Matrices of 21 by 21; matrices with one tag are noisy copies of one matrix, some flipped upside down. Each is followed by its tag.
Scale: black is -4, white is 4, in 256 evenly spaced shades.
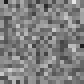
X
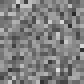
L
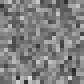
L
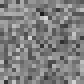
X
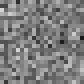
X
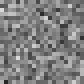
X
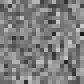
L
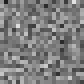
X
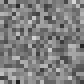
X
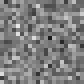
X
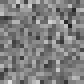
L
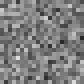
X
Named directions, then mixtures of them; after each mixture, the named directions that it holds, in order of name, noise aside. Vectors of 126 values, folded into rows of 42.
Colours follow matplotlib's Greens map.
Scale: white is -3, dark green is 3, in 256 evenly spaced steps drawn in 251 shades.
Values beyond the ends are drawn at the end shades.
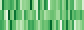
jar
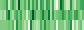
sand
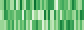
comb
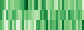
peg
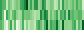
peg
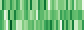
jar, peg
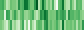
peg, sand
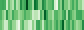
comb, peg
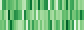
comb, jar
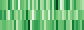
sand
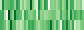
jar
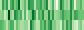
jar, sand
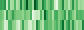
comb, peg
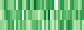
comb, sand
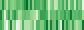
jar, peg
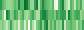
peg, sand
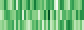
comb, sand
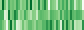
jar, peg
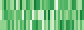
comb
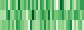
sand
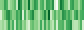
comb, sand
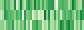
comb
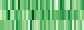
sand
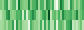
comb, sand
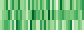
peg, sand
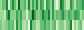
sand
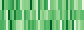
jar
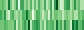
sand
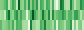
sand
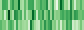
jar, sand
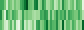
peg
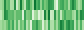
comb
